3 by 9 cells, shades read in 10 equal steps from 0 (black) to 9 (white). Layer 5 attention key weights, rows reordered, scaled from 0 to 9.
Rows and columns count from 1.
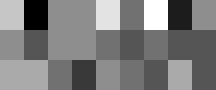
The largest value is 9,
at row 1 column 7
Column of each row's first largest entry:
7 1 1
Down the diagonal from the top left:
7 3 4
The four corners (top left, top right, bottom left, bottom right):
7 5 6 3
